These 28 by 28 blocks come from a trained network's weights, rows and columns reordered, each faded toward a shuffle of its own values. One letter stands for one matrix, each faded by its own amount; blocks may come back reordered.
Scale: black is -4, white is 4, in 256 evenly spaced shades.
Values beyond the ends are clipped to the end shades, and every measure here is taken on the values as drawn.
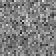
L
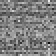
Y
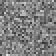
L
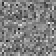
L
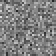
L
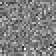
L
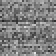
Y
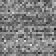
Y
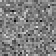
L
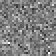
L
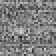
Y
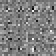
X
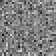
X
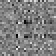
X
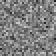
L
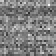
Y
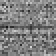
Y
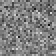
L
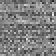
Y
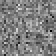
X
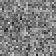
L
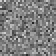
L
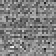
Y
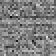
Y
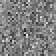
L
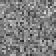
L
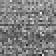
Y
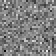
X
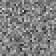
L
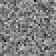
X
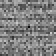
Y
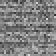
Y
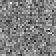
L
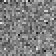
L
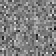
X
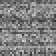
Y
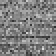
Y
